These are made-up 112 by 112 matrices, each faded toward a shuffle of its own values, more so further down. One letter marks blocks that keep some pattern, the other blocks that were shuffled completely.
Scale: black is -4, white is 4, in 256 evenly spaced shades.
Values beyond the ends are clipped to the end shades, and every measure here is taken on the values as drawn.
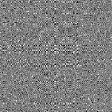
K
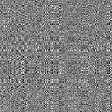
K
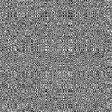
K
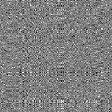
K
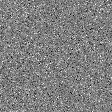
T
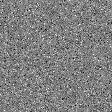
T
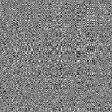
K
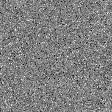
T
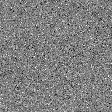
T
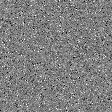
T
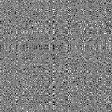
K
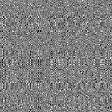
K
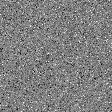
T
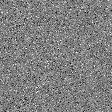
T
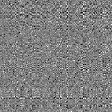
K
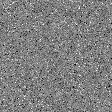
T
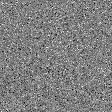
T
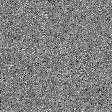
T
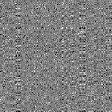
K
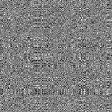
K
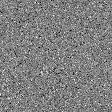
T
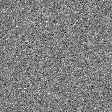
T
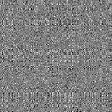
K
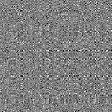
K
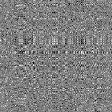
K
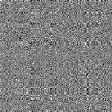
K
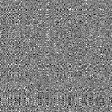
K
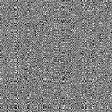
K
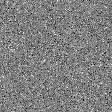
T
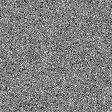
T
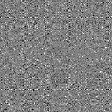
K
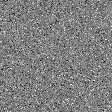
T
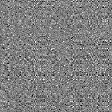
K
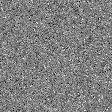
T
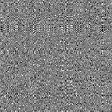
K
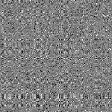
K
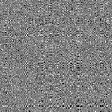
K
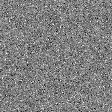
T
